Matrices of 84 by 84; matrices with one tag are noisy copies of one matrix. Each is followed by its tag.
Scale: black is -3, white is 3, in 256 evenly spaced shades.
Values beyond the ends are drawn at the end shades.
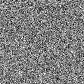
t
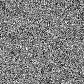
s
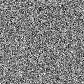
t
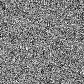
s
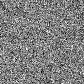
s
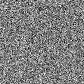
t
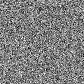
t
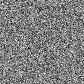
t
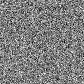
t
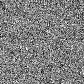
s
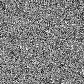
s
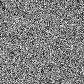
s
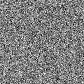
t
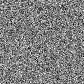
t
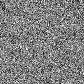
s
